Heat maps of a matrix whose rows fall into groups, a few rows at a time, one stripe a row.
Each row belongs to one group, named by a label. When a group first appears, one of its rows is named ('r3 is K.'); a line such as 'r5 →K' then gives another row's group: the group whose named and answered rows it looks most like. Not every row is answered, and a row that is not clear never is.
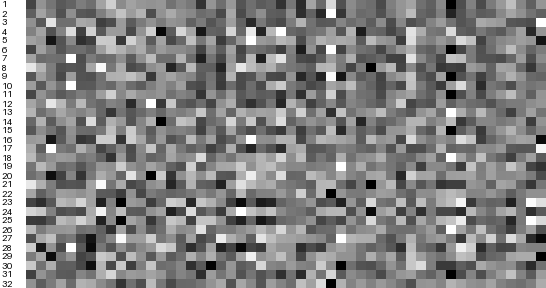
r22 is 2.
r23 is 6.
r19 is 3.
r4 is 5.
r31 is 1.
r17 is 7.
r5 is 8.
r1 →1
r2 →1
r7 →5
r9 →1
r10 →5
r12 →7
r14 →5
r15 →1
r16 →8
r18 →2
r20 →8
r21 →3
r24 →3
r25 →6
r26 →2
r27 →3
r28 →5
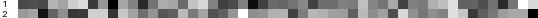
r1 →6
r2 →8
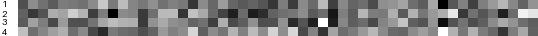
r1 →1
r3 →1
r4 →2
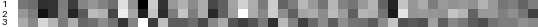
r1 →8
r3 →7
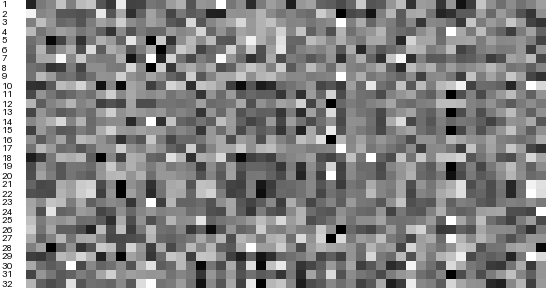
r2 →3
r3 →3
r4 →2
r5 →8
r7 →7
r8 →8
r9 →3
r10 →6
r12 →2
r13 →1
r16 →2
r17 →3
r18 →6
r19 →1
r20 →1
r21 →6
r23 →7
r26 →3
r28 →8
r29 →6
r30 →5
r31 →1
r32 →5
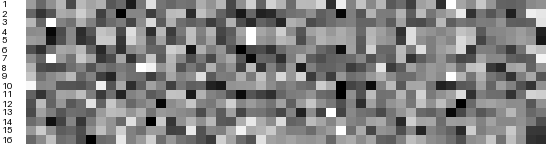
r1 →2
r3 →7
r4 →8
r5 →8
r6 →6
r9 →2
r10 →3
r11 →6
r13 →1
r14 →8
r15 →3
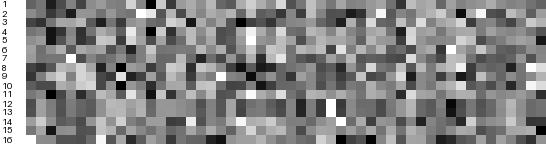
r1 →8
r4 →8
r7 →5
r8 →6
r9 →7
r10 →6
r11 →8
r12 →1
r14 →3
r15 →8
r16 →3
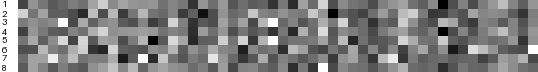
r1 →1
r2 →3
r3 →5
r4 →1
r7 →7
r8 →1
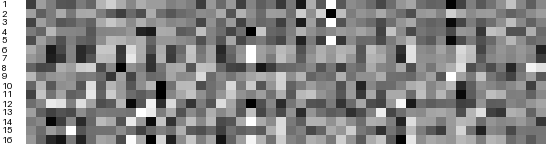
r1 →1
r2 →2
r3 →1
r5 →1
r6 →8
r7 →8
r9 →2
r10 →5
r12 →7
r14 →8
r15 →5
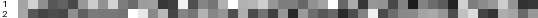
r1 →3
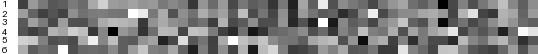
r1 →1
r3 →1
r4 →6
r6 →5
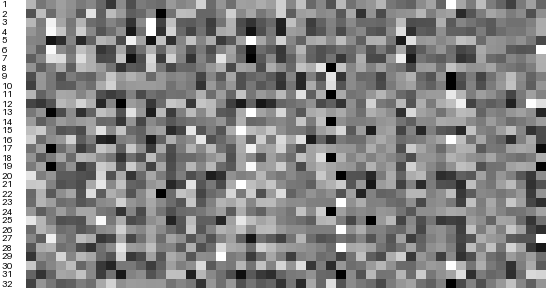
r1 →2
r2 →5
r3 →7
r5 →8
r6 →7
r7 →7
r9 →1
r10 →1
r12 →6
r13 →8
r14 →2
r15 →3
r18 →2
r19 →8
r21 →3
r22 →5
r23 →3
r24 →2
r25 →3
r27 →7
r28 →3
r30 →2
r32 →1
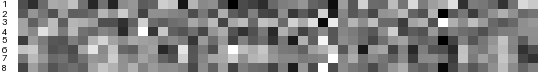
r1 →6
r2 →1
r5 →1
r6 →3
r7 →3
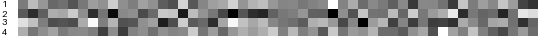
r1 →3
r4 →2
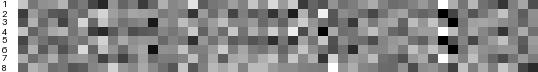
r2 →1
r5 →1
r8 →3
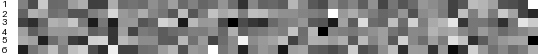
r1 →7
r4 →2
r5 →8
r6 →7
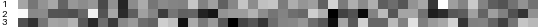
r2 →3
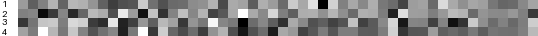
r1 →2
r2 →8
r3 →7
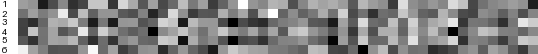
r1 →8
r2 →5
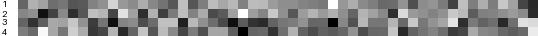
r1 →3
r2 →8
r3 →6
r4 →7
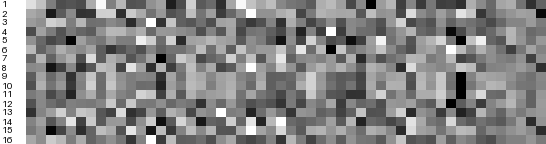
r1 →3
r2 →8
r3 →7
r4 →1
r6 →2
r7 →5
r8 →8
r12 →1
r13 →7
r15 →8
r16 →7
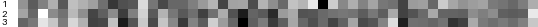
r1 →2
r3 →7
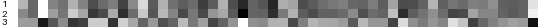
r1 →7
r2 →7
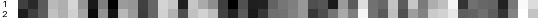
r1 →6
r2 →6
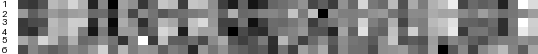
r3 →6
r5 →7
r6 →1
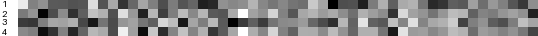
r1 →3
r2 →8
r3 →6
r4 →8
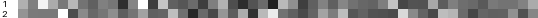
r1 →7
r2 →5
